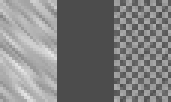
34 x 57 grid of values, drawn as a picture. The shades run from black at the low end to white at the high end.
The table splits into one row of 3 panels. Panel 1,1: high, slanting down to the right. Panel 1,2: low, flat. Panel 1,3: middling, checkered, strong in contrast.
